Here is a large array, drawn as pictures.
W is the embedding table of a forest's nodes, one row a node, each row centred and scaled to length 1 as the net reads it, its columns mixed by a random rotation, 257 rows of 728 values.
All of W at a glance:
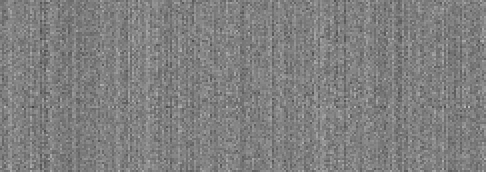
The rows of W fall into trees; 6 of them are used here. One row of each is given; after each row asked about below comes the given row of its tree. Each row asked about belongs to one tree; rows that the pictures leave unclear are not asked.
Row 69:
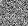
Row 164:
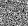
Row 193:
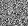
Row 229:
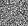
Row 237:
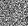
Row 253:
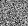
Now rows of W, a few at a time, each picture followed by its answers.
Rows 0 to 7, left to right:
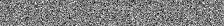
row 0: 237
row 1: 229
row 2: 229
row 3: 164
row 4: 253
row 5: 164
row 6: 253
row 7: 229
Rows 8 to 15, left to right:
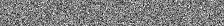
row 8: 193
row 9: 229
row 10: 69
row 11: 164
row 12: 164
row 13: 193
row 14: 253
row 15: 229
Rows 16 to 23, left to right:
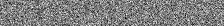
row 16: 164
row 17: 237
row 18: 164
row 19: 69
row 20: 229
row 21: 69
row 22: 193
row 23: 253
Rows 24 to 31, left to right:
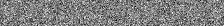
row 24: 229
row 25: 237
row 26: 69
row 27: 69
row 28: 253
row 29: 229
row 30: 164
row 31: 237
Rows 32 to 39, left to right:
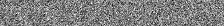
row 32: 253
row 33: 253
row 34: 237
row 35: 229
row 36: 164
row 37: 193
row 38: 69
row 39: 253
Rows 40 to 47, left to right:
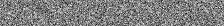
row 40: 193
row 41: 69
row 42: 164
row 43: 193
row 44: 164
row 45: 253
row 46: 164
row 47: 253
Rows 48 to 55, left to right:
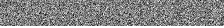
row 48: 164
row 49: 193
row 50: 193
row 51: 164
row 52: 193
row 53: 229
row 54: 237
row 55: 237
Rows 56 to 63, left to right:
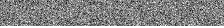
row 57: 253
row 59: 164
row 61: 229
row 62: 229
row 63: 253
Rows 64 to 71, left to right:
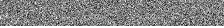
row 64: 69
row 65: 229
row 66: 69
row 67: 69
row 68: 253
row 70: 193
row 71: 193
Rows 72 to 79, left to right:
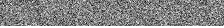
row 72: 253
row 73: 237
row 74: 193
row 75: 69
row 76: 69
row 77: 253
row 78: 164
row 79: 237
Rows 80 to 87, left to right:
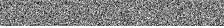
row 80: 164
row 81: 164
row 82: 164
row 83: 193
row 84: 253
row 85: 193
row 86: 237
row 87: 69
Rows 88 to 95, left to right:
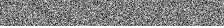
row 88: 164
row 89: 69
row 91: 164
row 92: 193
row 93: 193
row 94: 253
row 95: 164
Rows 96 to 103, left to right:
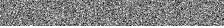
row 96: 193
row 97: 253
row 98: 69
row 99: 229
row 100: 229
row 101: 164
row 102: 237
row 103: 164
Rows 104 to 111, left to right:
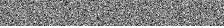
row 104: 253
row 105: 253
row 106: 237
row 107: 229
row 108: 193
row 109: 253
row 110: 237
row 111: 69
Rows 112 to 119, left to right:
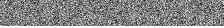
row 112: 237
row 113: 237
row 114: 229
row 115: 69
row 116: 253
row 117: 69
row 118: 237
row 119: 69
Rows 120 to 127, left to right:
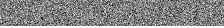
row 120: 69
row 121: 229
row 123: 69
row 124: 164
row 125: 193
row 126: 237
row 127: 229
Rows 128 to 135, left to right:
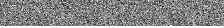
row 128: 164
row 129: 253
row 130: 69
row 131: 253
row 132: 164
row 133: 253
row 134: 253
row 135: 164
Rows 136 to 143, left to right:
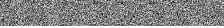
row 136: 237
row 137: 253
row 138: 164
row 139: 164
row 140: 164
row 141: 164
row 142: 253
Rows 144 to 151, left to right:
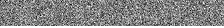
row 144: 253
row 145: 237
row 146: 253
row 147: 229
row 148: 69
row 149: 69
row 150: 229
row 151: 229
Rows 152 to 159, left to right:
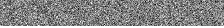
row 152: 237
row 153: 69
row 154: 69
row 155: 229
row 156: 69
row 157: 253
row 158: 229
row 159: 253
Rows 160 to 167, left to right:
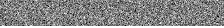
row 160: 253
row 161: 253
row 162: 193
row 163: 69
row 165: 193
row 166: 69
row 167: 164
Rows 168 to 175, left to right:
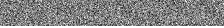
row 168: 164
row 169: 253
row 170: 69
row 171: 69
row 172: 69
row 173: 253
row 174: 69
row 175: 69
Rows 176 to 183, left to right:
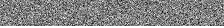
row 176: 193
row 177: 164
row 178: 193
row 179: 229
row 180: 69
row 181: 164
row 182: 193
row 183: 69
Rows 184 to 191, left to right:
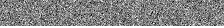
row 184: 253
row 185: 229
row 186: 229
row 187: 164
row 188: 253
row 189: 193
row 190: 253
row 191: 253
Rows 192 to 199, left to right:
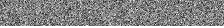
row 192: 253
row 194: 237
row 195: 253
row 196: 237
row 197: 69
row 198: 164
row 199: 69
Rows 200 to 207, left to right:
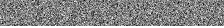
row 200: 69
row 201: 237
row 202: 229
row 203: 253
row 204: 69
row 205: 193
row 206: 164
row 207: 193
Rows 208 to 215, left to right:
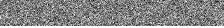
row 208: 69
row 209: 237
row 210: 253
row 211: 69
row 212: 69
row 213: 164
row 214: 69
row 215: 253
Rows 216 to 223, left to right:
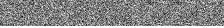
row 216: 164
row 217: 69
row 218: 229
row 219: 193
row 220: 253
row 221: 164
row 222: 164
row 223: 229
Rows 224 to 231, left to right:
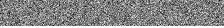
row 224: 253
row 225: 69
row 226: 193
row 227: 229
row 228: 253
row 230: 69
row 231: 164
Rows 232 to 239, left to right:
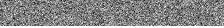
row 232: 229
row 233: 164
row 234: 69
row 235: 253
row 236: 164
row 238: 237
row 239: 253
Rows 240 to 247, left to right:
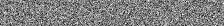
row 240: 164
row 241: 164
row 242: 193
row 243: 69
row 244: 193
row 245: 253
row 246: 229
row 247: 164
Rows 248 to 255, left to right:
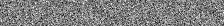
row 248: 164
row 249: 229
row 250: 164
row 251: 69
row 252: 253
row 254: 164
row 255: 69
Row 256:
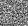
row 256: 164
